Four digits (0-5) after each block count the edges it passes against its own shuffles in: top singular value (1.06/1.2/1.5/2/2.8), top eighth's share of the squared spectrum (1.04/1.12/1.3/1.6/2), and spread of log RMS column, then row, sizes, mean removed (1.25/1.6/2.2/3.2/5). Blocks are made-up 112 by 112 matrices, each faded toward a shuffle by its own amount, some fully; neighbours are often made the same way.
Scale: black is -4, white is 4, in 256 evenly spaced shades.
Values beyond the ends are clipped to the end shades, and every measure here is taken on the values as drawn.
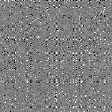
5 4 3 2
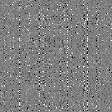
5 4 3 2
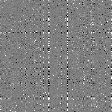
5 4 3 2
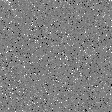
0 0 0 0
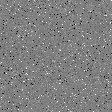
0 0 0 0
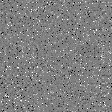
3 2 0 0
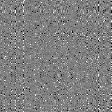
5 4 3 2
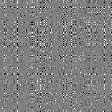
5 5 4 3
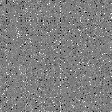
4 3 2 1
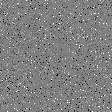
2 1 0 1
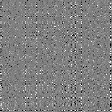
5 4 3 2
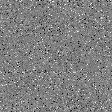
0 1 0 1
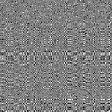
5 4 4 4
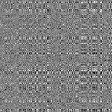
5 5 4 4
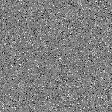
3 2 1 0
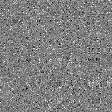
4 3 2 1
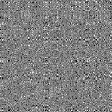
5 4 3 3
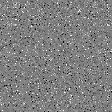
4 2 1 1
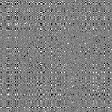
5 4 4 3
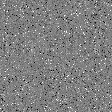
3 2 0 0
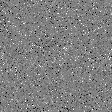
0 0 0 0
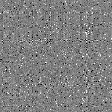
4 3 1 1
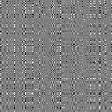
5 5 4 4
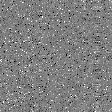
3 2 1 0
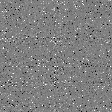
3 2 0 1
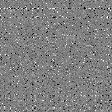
4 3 1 2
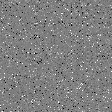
3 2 1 0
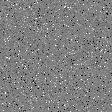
0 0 0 0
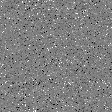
2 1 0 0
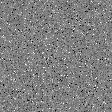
0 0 0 0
